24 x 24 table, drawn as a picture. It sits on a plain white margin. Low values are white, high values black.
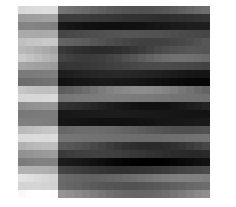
The middle right is the ninth with the highest average. The ninth with the lowest average is the bottom left. The right part is higher, past a seam about 20% of the way across. The grain runs across in streaks.
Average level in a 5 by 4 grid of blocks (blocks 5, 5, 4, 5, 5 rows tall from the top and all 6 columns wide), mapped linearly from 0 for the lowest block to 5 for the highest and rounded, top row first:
1 4 4 4
2 5 5 4
1 4 4 4
1 4 4 4
0 4 4 3
